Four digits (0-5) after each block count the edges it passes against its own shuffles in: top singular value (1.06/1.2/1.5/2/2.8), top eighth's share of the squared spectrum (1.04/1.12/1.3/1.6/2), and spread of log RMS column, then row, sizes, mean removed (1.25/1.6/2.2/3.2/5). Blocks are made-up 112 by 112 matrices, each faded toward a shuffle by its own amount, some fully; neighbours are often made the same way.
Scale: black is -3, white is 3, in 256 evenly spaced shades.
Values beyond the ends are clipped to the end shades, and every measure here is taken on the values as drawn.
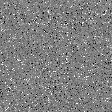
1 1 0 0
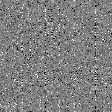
4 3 2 1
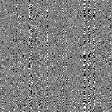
4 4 4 2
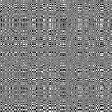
5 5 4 4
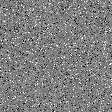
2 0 0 0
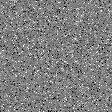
0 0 0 0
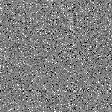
4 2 1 1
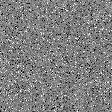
2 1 0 0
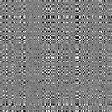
5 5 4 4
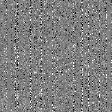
2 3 4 0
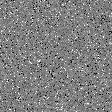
0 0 0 0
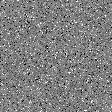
0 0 0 0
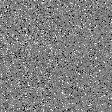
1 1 1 0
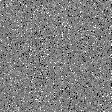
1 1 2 0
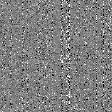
2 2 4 0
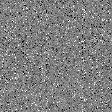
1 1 2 0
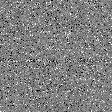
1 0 0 1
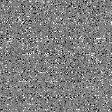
2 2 2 3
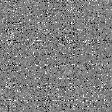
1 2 2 3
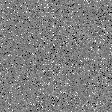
1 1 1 1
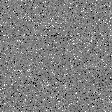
1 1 0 1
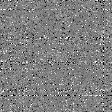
2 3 2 3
